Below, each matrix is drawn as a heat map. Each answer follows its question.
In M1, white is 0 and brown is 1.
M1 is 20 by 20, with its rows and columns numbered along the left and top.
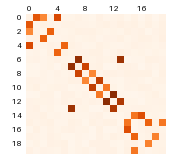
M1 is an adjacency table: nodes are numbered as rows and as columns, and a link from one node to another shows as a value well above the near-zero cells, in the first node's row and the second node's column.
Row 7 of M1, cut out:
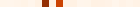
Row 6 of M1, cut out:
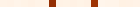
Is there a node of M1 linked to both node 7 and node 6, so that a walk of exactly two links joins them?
no
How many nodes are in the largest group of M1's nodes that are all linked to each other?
2
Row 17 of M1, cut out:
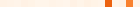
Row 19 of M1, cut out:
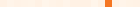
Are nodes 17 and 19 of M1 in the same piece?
yes
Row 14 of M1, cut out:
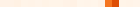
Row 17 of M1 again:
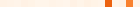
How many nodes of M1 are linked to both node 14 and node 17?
1
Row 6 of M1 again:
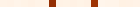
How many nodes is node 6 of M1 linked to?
2
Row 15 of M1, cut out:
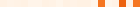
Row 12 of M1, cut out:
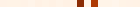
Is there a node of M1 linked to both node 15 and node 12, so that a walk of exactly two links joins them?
no
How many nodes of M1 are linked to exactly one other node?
6
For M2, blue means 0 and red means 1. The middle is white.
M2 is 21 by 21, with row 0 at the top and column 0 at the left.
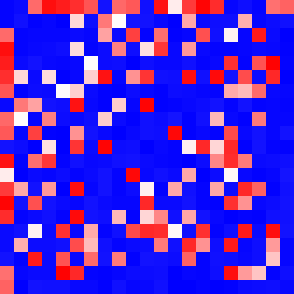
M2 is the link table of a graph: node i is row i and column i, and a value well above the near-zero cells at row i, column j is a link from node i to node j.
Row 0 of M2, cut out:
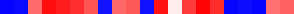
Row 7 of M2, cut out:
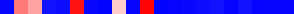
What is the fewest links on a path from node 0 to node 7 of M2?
2
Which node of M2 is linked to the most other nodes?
node 0
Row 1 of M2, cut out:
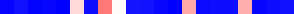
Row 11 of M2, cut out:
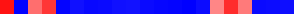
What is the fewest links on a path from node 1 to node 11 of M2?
2
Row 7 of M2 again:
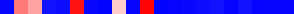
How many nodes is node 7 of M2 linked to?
5
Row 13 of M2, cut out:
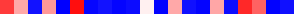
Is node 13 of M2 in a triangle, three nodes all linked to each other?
yes
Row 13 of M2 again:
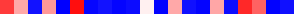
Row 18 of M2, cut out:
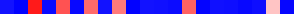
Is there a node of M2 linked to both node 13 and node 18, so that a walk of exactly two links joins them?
no
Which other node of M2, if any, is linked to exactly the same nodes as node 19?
node 6
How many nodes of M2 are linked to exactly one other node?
1
